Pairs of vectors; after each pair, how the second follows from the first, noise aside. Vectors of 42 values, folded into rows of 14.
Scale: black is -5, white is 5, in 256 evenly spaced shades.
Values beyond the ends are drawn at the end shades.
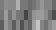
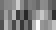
scaled up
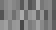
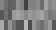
shuffled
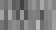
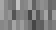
reversed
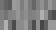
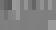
partly zeroed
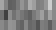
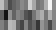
scaled up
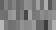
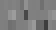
partly zeroed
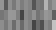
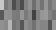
reversed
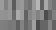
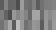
reversed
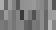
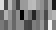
scaled up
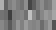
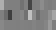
partly zeroed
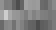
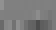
partly zeroed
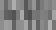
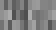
sign-scrambled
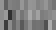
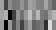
scaled up
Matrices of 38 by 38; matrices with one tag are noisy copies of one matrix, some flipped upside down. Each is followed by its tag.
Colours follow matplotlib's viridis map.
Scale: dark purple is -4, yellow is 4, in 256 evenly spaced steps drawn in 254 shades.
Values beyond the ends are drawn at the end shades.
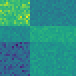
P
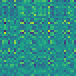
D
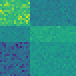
P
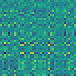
D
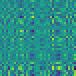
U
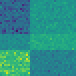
P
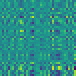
U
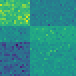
P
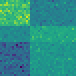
P
